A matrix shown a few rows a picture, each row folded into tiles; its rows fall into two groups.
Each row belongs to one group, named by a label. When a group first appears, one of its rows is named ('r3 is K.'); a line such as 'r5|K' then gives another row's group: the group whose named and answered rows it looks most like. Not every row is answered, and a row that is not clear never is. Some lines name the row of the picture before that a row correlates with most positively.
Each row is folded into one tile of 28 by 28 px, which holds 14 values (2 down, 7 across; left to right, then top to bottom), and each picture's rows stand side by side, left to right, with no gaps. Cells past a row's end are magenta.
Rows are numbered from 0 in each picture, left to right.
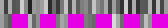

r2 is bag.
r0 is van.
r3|van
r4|van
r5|bag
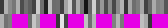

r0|bag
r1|van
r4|bag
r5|van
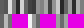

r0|van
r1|bag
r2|van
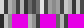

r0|van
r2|van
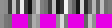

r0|van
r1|bag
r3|bag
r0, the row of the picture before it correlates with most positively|1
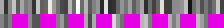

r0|van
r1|van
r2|van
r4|bag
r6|bag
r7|van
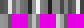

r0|bag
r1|bag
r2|van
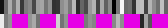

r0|bag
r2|bag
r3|bag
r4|bag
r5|van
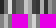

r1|van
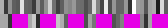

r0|van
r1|van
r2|bag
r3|van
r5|van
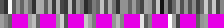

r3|bag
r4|van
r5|bag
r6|bag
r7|bag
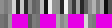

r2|van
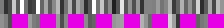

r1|bag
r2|van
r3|bag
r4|bag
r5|bag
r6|van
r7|van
